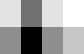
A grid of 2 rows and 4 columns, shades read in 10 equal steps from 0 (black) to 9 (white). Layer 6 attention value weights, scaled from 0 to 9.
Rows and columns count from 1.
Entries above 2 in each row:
4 3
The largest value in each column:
8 4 8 9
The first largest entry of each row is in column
4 4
